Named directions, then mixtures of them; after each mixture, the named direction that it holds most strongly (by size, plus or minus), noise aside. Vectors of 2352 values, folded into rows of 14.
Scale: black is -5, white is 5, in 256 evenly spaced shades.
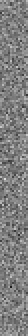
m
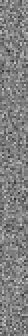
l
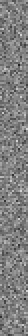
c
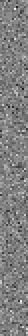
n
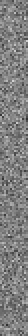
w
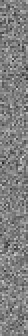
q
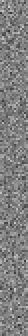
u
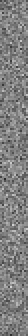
m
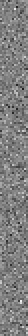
n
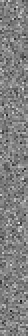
n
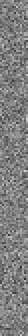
w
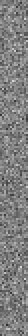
w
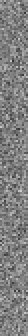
m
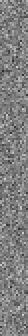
m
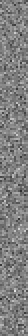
c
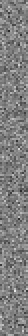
c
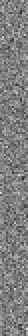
u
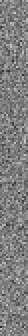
l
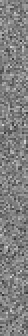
q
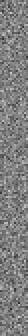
u
